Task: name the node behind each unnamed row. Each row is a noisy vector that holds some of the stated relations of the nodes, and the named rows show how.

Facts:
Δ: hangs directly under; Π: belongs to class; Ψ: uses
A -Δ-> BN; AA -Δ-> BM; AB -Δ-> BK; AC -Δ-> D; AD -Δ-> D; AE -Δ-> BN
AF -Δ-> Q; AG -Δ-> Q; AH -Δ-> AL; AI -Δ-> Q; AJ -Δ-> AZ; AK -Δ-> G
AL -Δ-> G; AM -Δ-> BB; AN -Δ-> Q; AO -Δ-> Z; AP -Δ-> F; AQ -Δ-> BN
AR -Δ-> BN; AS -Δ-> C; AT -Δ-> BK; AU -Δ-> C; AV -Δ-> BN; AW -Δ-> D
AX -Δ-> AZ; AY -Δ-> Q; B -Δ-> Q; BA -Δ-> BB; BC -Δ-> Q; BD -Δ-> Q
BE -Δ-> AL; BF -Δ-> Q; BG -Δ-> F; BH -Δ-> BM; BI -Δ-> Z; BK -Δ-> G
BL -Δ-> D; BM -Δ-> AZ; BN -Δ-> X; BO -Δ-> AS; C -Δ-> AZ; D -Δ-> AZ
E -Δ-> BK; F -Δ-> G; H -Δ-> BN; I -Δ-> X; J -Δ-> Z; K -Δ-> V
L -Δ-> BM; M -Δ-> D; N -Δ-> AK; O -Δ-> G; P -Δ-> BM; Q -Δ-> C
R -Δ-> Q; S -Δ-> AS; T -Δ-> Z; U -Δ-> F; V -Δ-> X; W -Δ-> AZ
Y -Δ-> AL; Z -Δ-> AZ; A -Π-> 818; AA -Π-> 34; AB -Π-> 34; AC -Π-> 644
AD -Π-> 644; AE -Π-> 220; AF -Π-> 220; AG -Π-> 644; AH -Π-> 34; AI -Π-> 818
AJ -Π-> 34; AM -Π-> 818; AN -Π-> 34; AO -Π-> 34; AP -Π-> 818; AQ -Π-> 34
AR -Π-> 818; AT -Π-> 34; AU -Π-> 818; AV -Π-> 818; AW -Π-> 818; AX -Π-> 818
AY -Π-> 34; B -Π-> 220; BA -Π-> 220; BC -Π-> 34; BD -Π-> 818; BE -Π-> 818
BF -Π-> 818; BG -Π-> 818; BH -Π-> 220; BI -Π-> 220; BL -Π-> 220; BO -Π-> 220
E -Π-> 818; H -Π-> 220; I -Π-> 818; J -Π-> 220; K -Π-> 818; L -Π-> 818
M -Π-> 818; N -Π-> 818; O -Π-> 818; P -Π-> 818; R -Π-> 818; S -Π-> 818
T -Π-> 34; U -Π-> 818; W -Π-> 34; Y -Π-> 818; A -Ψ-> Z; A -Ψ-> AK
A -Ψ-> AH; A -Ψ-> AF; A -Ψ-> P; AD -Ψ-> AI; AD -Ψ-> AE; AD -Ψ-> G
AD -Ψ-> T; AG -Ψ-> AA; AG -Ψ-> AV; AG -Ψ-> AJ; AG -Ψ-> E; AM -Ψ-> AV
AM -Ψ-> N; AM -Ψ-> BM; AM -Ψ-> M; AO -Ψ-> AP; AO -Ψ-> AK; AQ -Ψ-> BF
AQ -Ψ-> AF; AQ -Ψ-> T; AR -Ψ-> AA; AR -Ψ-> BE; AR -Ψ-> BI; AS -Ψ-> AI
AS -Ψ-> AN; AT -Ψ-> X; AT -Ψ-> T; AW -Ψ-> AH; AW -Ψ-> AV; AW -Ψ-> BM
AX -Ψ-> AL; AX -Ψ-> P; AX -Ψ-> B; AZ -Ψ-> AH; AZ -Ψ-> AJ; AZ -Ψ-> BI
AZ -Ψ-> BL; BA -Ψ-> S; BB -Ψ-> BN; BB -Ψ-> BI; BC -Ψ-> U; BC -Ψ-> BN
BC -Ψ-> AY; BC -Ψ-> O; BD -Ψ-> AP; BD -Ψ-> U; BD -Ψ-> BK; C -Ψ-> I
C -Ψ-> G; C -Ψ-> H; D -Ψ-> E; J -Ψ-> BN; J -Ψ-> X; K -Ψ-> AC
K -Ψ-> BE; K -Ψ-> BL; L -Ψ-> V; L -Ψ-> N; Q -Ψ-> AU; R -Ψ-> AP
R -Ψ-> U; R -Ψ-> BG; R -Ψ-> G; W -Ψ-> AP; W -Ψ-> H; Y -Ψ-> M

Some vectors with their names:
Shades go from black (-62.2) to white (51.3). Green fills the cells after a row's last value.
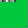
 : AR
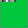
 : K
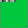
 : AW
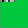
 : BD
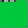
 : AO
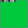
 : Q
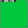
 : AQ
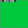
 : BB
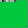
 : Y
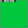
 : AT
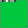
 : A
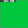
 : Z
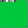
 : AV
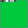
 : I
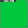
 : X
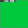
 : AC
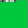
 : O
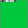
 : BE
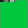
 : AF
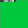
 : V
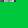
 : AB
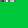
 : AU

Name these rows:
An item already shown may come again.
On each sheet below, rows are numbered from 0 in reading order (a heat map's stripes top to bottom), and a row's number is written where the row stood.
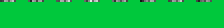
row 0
Z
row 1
C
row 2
AA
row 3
P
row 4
D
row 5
BH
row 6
BM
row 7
J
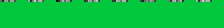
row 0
AD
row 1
L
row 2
H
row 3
Z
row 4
G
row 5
BA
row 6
AQ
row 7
Y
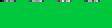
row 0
H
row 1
AH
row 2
M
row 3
T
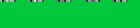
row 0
Y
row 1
AX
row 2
AG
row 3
AZ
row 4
BC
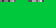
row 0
AG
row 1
AJ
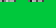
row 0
Y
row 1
W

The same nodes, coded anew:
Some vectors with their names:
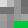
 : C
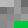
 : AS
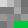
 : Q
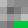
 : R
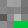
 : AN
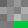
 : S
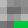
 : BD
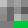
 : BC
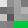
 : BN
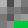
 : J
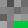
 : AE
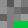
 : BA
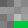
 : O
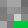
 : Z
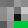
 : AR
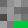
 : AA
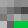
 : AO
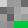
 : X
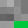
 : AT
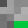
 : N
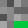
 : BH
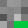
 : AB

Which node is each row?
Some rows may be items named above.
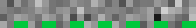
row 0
AE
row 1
BM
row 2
K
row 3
T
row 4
AE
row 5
AR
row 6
AM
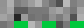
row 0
AG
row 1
AQ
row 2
AW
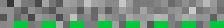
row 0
BI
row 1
BL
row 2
AB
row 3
BC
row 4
BM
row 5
AP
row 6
I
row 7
D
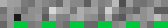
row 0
AZ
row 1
A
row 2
L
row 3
AV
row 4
J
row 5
AC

